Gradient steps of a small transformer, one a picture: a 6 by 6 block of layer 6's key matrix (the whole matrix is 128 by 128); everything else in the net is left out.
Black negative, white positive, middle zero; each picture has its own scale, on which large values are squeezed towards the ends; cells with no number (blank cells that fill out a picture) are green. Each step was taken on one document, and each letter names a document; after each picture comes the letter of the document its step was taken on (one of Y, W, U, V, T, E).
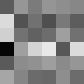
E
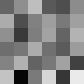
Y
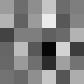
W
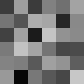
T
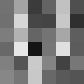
Y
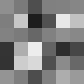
E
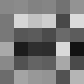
W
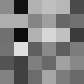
T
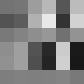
W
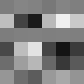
E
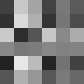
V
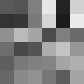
W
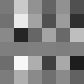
V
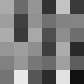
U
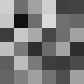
U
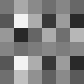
V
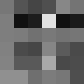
U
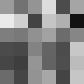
U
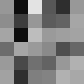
T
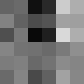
T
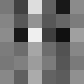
T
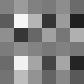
V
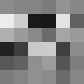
E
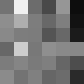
U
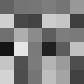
Y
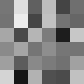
U
